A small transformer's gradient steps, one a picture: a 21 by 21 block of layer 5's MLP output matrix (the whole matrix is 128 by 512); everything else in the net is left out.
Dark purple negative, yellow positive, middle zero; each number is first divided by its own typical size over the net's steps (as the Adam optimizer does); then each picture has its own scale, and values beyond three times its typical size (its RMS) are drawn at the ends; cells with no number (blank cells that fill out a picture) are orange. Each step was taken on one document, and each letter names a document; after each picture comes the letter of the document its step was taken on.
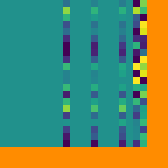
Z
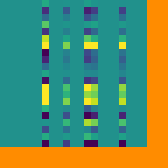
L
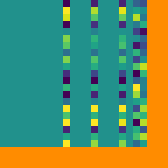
Z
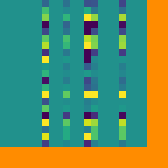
L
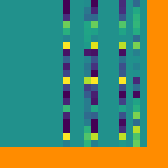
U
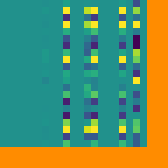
U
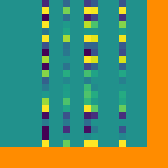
L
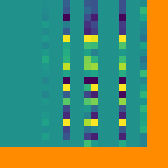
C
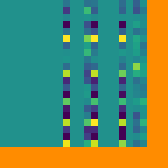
C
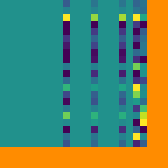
Z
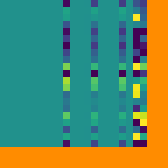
Z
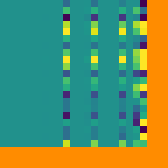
Z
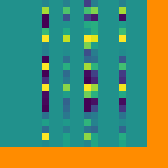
L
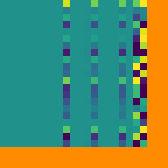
Z
